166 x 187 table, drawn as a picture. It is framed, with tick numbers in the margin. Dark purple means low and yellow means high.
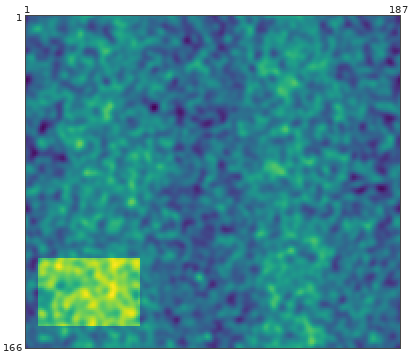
Odd patch: higher, in the bottom left. Stripes: upright, repeating 2 times. Ninth with the highest average: bottom left. Mirror symmetry: none.
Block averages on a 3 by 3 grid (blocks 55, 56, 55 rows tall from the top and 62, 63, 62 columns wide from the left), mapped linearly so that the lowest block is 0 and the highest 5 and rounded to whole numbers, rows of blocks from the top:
1 0 1 | 2 0 1 | 5 0 1
